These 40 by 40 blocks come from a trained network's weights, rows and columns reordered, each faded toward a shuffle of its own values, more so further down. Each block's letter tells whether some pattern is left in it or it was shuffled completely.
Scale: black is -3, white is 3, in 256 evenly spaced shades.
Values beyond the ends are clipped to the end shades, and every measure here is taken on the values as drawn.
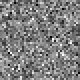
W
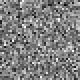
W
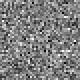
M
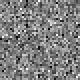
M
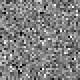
W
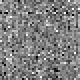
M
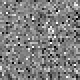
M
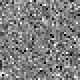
W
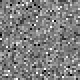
W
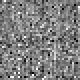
M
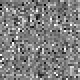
M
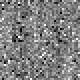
M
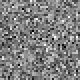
W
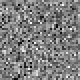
W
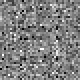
M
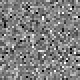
W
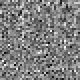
M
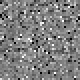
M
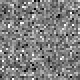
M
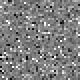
W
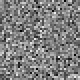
W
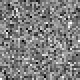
W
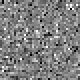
W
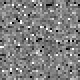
M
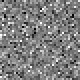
W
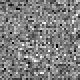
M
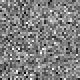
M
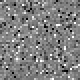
W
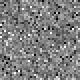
W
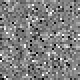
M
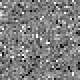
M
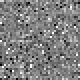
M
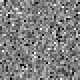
W
